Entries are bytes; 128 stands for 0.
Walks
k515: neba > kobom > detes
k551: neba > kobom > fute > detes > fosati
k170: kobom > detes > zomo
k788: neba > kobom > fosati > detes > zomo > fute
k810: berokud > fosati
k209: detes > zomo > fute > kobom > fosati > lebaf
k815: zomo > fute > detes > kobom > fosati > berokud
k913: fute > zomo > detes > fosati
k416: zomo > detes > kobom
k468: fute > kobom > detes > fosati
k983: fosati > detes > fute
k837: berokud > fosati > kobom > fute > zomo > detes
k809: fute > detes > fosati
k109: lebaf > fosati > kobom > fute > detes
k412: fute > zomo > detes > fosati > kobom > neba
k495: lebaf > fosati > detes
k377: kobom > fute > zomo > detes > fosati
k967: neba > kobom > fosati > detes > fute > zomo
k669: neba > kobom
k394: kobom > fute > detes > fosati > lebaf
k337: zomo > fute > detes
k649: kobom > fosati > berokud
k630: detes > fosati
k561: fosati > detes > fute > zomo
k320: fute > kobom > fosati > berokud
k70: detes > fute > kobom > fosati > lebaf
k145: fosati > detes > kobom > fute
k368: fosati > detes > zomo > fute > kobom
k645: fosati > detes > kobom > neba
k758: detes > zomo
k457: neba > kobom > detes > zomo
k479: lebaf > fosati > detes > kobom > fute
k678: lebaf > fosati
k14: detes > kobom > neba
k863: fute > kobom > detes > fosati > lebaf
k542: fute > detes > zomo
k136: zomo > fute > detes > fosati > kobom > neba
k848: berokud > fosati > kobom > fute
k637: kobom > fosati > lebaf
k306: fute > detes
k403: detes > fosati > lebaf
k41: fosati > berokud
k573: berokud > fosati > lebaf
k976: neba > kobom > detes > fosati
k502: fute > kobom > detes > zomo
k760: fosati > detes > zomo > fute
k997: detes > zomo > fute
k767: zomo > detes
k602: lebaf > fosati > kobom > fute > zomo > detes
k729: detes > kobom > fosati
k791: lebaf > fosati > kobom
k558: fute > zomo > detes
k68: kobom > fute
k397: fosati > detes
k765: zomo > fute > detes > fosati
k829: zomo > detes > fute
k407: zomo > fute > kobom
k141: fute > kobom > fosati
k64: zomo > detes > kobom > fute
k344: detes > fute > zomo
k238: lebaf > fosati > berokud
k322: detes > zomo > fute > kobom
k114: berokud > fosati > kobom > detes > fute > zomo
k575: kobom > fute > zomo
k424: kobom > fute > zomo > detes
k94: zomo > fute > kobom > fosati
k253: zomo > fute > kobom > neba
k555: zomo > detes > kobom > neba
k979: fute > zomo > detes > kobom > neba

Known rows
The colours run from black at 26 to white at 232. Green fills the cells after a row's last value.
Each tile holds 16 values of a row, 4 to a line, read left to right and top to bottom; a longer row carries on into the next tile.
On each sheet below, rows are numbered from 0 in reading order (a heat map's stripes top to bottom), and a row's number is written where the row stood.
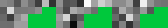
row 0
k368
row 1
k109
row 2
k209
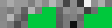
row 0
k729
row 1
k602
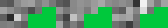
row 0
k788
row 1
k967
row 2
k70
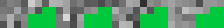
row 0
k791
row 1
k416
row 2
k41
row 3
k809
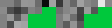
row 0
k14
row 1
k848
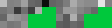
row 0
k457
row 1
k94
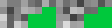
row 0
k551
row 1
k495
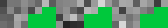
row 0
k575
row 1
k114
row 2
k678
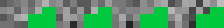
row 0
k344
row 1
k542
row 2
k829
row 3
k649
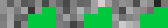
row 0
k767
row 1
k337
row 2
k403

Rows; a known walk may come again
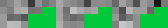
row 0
k630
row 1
k809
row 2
k403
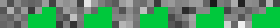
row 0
k424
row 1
k209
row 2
k573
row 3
k979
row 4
k145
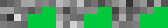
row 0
k788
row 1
k976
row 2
k64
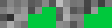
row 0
k760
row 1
k170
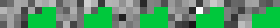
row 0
k649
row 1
k637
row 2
k913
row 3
k815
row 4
k253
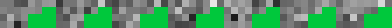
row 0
k829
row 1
k575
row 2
k407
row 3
k837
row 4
k377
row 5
k344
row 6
k94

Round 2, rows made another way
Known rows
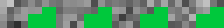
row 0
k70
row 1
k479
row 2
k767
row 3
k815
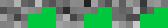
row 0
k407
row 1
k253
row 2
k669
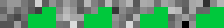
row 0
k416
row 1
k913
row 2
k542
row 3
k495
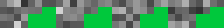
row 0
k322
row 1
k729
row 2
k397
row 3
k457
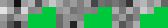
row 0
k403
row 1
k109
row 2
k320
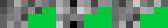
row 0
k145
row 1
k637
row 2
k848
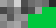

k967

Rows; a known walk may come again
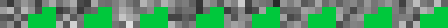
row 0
k397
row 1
k979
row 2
k913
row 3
k515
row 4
k967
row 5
k337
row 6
k758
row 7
k848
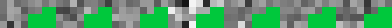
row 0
k468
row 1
k575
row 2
k765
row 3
k238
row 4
k558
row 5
k306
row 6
k669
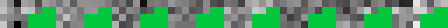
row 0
k637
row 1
k141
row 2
k14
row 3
k136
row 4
k320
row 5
k170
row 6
k68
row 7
k41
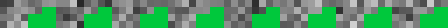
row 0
k983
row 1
k424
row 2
k412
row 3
k344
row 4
k555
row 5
k815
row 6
k542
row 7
k407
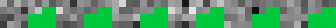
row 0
k837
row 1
k729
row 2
k209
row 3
k403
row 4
k976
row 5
k377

